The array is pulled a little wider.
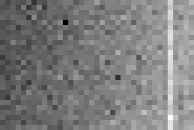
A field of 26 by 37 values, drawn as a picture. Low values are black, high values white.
Odd lines: column 33. Slope: up to the right. Average level on the scale: 50%. Stripes: none.
